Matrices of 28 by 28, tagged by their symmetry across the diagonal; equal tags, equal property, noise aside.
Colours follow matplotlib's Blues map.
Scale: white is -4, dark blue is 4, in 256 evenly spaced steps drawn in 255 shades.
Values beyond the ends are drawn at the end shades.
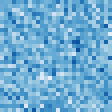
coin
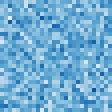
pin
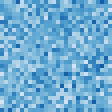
coin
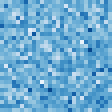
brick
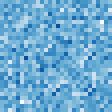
brick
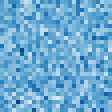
pin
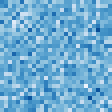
brick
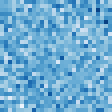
coin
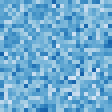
brick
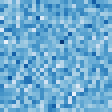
pin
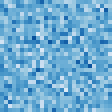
coin
